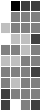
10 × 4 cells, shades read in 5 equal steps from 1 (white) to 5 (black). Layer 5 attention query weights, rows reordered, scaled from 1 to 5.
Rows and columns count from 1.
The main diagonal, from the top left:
1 3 3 4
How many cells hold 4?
7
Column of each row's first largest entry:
2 2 2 4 1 3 4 1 1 1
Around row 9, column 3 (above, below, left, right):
3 3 3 3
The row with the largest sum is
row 1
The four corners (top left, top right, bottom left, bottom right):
1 4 4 4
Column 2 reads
5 3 3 2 3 2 3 2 3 1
